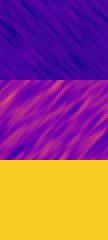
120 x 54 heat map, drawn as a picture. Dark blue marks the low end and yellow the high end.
It is made of 3 by 1 panels. Panel 1,1: very low, slanting down to the right, faint in contrast. Panel 2,1: low, slanting up to the right. Panel 3,1: very high, flat.
